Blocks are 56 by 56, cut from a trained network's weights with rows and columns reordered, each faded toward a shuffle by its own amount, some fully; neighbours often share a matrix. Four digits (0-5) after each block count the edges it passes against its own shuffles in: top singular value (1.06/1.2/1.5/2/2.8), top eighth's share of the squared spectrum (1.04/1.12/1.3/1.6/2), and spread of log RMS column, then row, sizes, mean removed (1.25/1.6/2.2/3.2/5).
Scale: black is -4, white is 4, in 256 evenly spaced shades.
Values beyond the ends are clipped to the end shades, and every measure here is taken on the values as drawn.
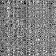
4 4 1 3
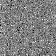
0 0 0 0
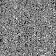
2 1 0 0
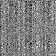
4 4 1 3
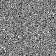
0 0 0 0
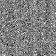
2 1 0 0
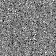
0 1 0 0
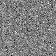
0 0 0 0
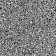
0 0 0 0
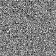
2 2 1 1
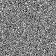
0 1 0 0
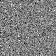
0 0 0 0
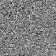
2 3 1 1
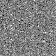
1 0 0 0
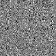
3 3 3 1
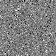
0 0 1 0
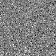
2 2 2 0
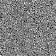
2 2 2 0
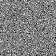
2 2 1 0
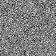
2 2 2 0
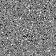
0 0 0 0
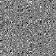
3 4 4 2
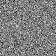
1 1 0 0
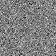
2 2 0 1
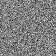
0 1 0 0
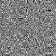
3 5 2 2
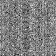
3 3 0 2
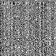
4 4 1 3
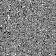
0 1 0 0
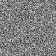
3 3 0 0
